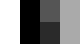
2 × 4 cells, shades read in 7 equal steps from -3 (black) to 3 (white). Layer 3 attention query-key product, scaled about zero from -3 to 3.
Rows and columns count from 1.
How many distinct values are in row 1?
4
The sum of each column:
6 -6 -3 2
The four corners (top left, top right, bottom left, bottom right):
3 1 3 1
